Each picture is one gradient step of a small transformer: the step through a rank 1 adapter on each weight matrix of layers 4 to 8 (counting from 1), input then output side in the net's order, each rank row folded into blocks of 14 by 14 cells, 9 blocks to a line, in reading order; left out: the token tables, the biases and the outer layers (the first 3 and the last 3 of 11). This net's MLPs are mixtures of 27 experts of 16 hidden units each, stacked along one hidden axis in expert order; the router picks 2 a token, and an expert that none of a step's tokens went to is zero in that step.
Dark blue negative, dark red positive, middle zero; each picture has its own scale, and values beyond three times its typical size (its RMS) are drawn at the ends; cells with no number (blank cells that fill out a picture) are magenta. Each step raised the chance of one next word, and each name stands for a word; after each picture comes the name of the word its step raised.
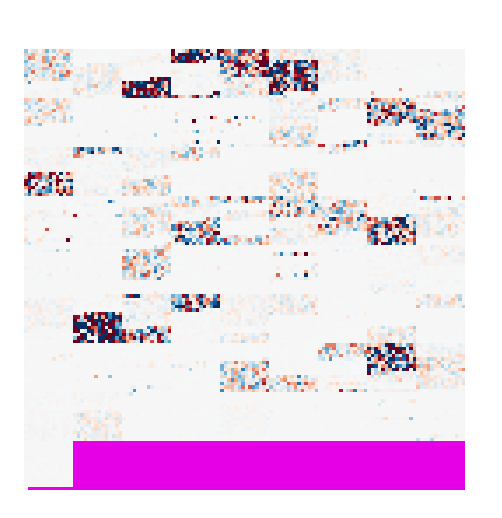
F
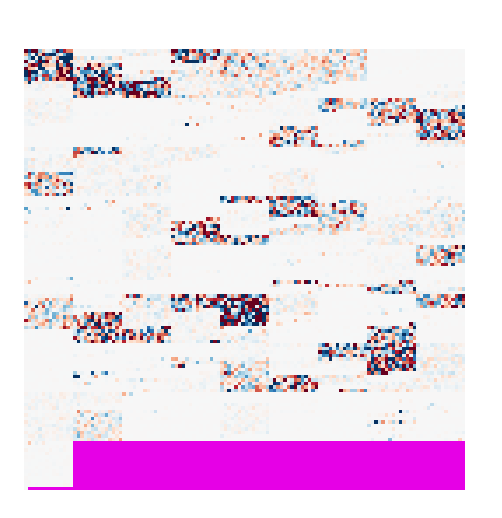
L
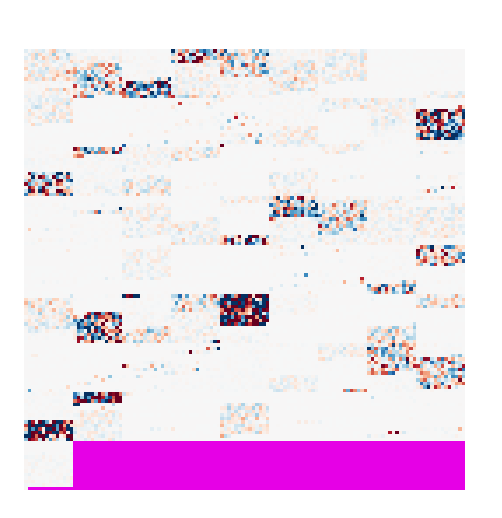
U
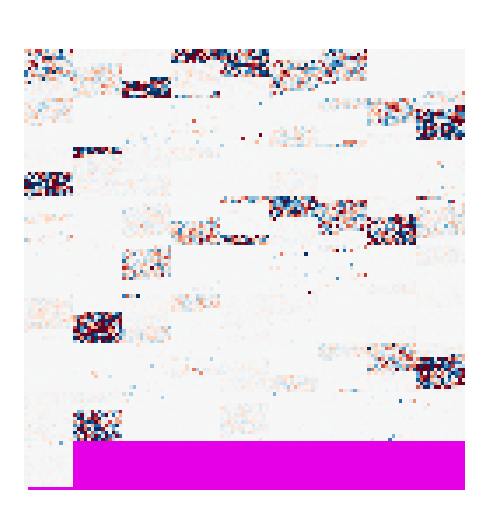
U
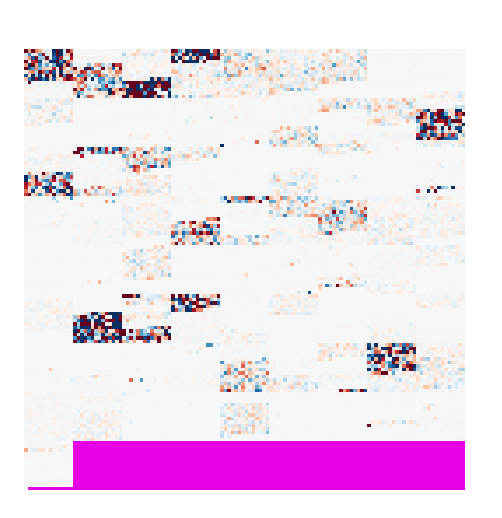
F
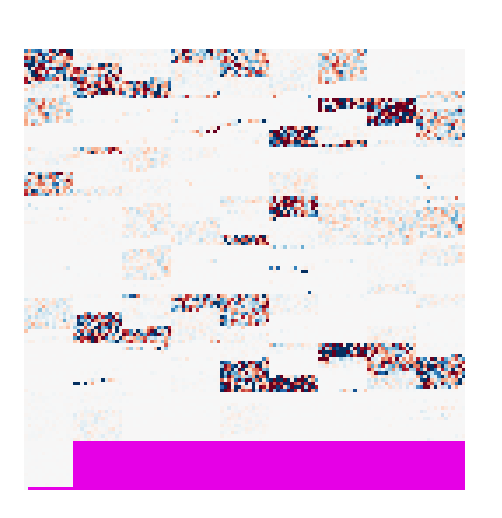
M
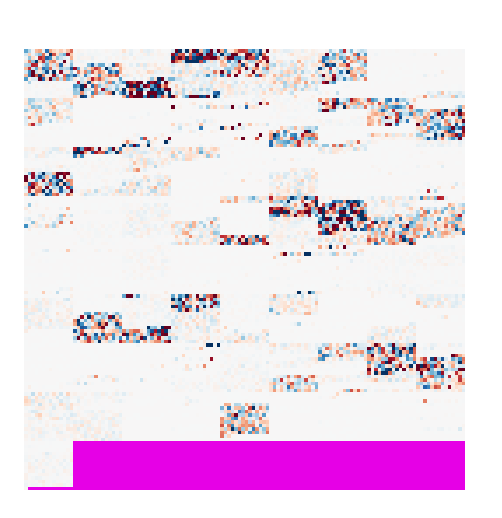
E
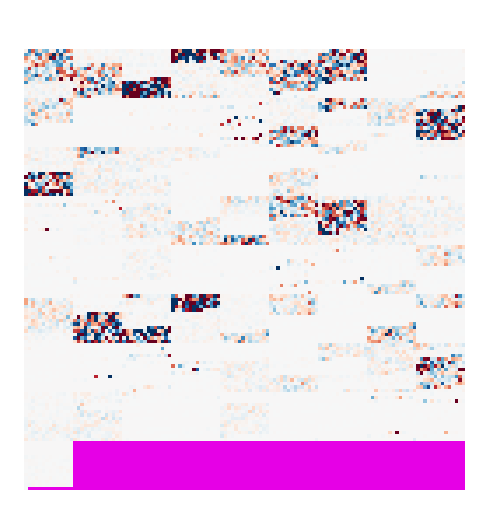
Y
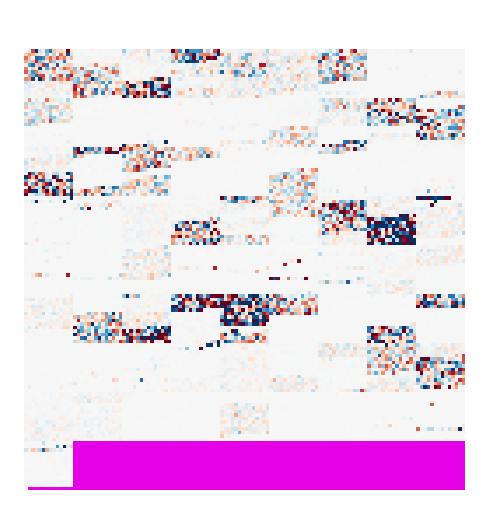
L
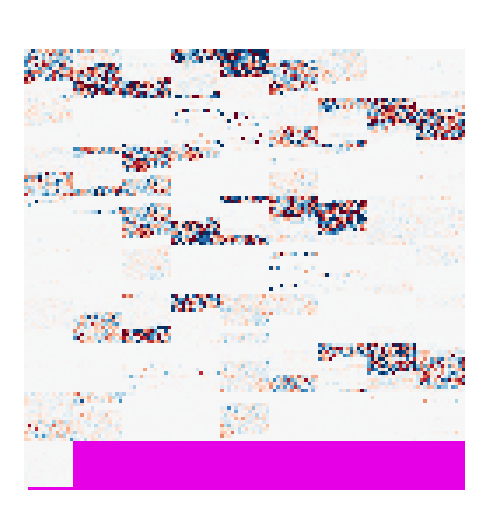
E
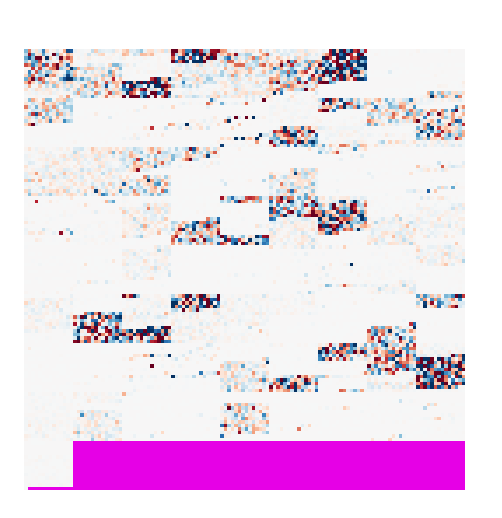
M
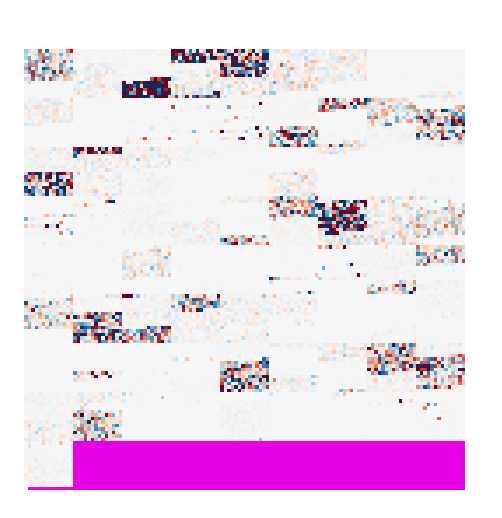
E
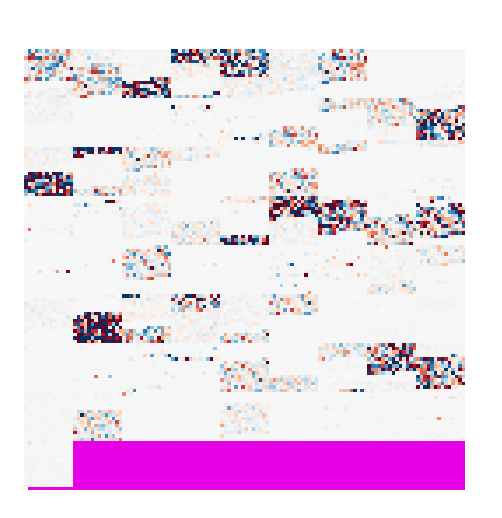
U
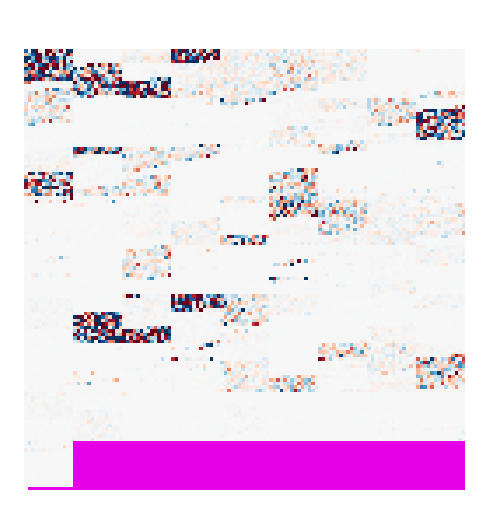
Y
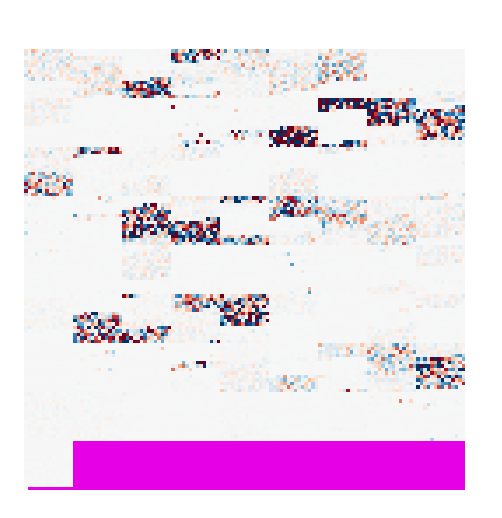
M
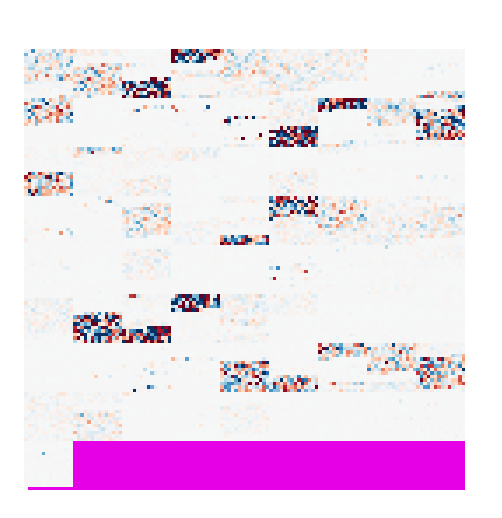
Y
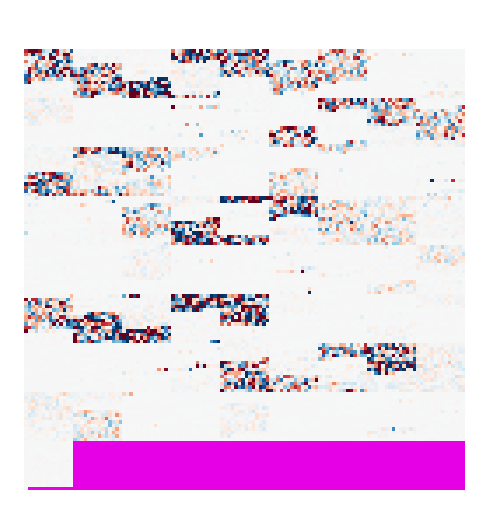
Y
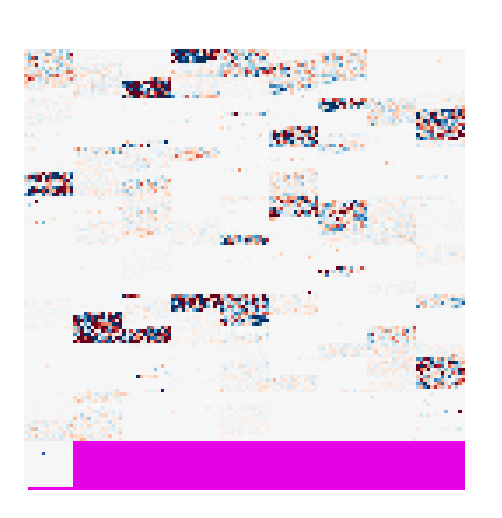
Y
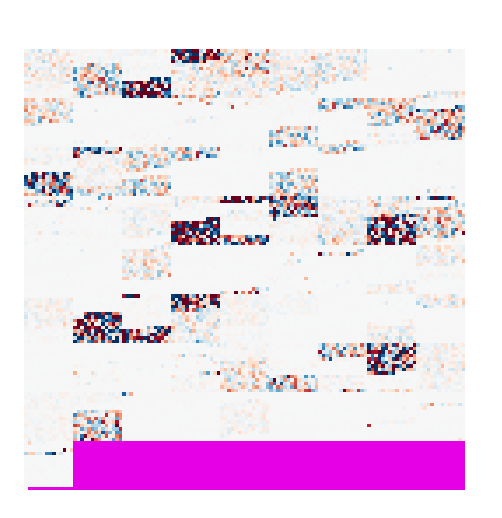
L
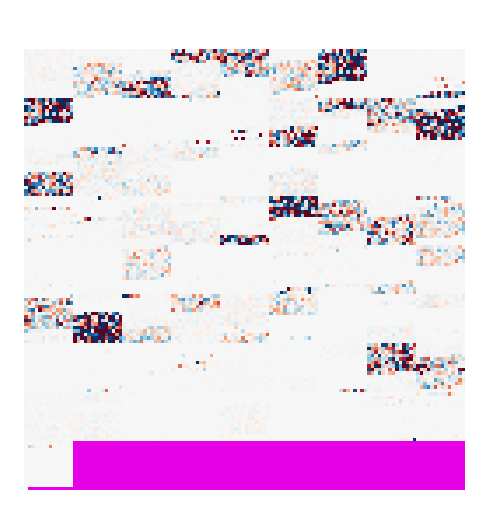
F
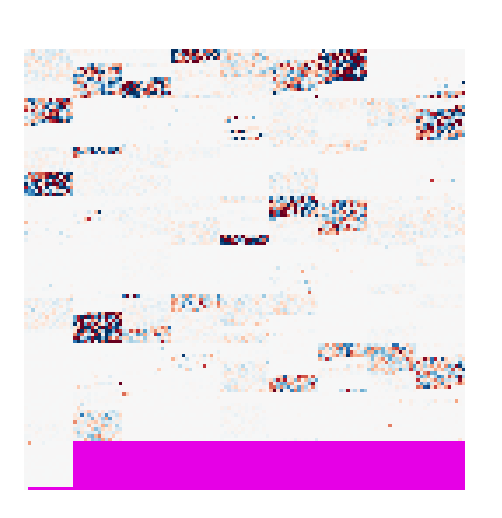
U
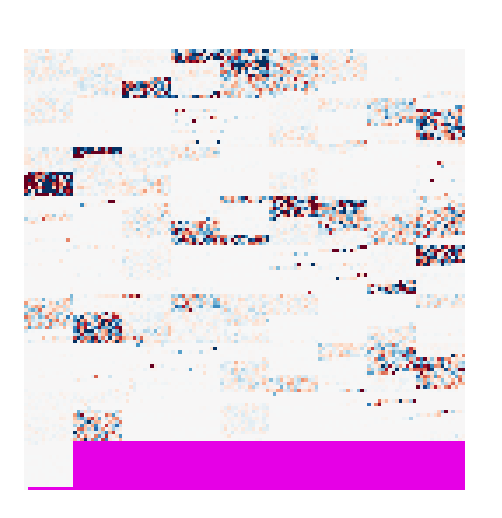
L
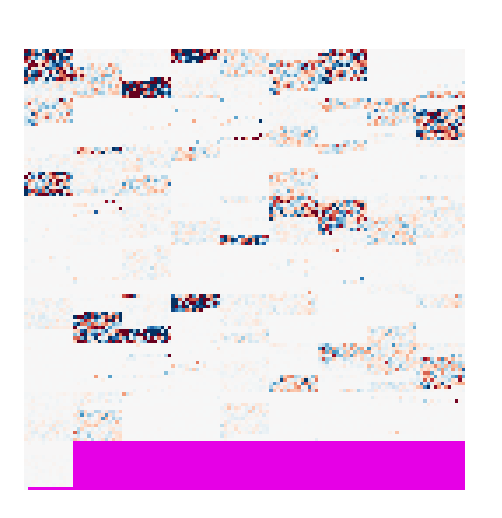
Y
